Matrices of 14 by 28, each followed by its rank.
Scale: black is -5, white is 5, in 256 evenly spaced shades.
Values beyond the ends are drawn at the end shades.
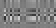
one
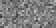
full rank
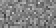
full rank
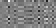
two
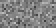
full rank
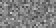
full rank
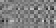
two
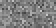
full rank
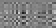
two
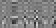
two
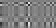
one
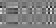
one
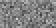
full rank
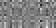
two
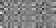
two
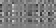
two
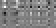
two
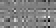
two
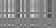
one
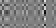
one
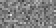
full rank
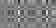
one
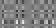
one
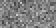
full rank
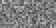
full rank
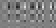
one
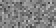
full rank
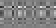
one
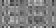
two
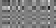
one
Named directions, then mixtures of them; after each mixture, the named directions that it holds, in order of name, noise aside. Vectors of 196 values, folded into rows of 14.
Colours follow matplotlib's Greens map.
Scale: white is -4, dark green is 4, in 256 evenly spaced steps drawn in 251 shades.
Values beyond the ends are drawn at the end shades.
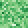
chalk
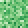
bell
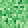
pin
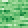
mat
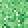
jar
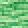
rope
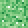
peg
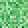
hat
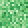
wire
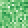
peg, wire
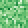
pin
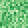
wire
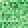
hat, rope, wire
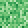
hat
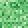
hat, rope, wire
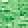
mat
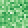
chalk, wire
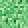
pin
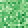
hat, jar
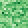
chalk, jar, rope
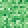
jar, pin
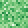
chalk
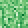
jar, pin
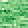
mat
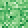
hat, mat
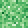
chalk, peg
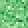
peg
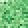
bell, mat, wire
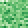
bell, mat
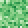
bell, rope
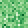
jar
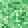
bell, jar, rope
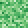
chalk, hat
